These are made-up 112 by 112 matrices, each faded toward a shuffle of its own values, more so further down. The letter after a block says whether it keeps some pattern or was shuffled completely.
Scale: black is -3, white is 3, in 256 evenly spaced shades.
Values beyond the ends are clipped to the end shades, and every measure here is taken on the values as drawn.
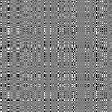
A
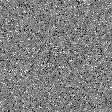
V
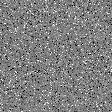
V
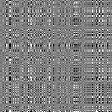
A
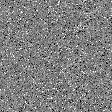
V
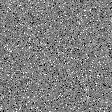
V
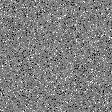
V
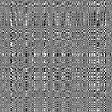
A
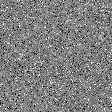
V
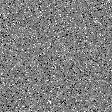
V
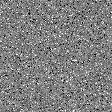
V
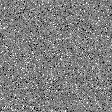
V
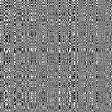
A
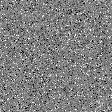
V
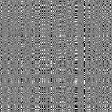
A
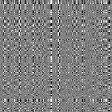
A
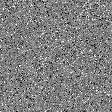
V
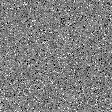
V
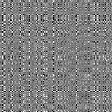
A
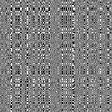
A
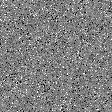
V
